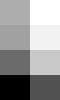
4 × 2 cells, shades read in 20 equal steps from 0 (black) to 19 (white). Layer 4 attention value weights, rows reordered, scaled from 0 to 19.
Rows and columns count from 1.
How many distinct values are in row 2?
2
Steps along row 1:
up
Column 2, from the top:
19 18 15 6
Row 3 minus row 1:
-5 -4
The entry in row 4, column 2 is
6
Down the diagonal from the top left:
13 18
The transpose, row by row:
13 12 8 0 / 19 18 15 6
